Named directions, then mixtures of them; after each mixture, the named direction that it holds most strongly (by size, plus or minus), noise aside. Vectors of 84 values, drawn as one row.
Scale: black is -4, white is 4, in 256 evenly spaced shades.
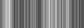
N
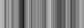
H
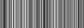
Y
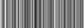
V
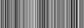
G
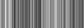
N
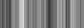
H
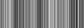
N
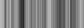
H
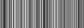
Y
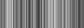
N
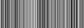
G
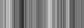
N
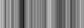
H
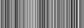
G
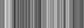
N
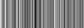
V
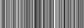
V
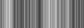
N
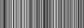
Y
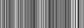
G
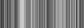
H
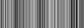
G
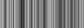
H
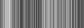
N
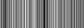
Y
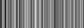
V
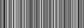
Y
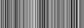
G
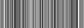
Y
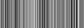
G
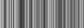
H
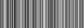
Y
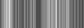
N
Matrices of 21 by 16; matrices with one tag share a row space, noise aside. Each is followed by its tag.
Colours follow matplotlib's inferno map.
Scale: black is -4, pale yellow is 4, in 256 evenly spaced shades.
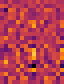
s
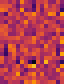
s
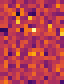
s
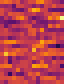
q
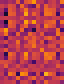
s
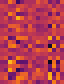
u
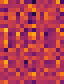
s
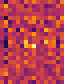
s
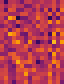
u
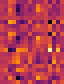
u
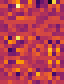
u
